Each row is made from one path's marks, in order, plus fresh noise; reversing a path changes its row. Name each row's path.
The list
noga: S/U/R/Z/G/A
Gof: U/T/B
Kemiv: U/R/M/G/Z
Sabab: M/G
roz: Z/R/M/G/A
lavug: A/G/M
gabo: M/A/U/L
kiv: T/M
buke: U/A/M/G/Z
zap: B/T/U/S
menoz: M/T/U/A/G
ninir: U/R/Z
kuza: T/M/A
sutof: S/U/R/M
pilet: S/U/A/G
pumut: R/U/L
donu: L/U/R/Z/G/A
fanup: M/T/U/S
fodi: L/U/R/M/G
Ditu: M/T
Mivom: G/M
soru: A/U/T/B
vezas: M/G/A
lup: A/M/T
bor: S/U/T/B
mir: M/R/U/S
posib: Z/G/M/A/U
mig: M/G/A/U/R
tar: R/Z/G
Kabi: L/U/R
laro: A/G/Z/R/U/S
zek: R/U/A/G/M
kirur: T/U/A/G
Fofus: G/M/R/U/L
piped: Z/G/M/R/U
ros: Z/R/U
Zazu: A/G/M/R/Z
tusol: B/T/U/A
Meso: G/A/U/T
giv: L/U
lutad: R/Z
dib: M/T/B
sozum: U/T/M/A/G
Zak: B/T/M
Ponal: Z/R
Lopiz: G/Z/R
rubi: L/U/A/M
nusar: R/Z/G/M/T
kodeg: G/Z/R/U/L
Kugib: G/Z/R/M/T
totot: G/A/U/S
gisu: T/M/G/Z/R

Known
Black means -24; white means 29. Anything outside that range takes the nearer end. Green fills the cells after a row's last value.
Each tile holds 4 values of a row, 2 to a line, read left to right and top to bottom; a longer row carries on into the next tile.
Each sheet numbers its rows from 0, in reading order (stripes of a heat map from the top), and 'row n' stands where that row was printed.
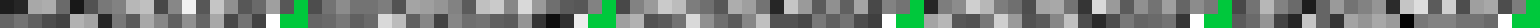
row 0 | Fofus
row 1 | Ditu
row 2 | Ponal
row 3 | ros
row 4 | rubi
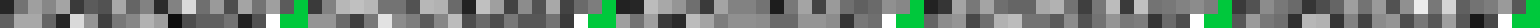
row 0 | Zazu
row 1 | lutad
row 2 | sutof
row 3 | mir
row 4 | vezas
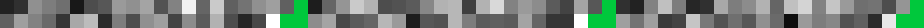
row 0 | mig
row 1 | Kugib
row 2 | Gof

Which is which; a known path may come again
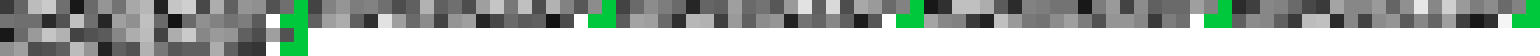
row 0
donu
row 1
lup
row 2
gabo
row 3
noga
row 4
menoz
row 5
Kugib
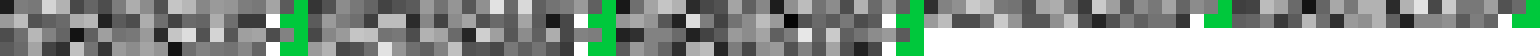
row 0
piped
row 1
vezas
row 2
laro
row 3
ros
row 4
fodi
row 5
rubi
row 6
Ponal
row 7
mig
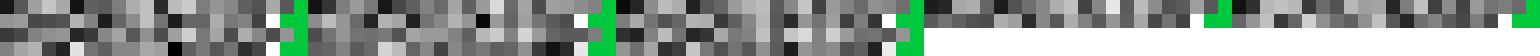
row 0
kodeg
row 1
buke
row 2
Kemiv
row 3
Fofus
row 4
zek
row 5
soru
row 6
Ditu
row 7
Gof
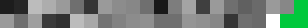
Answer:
sutof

